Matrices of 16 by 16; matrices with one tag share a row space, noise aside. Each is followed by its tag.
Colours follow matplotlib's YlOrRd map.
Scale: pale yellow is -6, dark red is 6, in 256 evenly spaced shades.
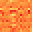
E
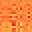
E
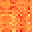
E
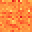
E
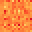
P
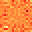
P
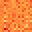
P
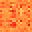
E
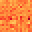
E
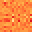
P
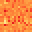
P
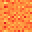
P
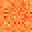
P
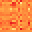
E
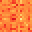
E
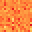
P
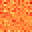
P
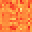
E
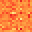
E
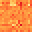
E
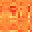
E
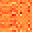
E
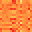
E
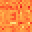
E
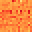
E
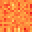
P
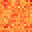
P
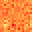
P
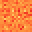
P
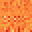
P
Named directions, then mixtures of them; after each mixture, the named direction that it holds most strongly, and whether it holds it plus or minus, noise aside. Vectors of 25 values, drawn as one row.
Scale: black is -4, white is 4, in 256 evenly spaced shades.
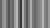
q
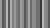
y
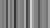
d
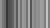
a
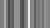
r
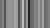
r, minus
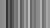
a, plus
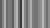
q, plus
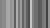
a, minus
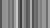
q, plus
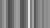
r, plus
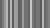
q, plus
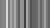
d, minus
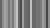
q, plus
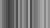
a, plus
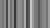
d, plus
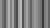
q, minus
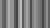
q, minus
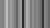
q, minus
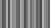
y, plus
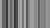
d, plus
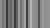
d, plus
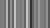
d, minus
